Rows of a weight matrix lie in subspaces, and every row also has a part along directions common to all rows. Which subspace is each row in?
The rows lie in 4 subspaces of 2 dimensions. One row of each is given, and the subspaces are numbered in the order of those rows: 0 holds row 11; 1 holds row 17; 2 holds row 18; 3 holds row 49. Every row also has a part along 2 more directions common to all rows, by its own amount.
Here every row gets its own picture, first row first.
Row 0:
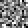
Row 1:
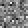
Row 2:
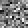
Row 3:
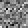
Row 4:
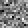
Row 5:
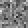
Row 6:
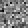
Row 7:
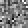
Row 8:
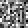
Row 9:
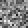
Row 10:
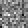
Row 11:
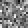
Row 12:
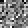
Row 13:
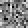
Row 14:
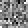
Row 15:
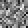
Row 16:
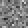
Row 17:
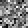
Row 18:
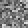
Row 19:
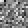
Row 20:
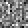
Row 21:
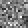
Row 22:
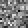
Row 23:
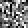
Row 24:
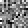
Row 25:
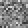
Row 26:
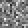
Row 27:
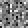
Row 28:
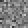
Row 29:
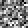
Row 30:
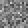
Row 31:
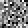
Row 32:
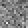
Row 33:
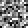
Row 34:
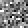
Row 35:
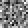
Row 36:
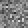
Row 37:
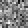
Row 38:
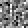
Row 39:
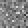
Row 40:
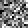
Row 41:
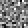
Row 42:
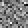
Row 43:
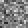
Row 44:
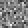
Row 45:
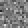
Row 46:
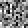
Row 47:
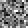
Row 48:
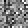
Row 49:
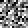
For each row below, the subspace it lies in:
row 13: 0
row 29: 1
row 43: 3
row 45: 3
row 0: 2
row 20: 0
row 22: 1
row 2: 2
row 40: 2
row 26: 0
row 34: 2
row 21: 1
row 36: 2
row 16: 1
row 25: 1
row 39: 3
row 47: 3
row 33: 1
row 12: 3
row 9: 1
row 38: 0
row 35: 0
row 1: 1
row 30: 2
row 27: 0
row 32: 1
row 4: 2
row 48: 3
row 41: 2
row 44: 2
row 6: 2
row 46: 0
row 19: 3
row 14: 0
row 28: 3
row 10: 2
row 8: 0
